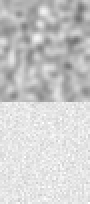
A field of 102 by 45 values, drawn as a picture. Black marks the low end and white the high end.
It is made of 2 by 1 panels. Panel 1,1: high, blotchy. Panel 2,1: very high, fine-grained, faint in contrast.
